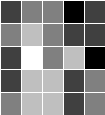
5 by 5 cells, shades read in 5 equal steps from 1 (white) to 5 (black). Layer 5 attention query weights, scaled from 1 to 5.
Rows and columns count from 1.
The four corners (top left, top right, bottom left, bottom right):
4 4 3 3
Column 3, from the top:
3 3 3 2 2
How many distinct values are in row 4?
3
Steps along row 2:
down up up same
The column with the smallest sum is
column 2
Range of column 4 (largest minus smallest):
3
